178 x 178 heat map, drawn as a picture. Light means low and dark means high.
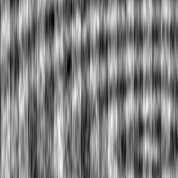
Ninth with the highest average: bottom right. Rings: centred on the bottom right. Stripes: upright, repeating 10 times.
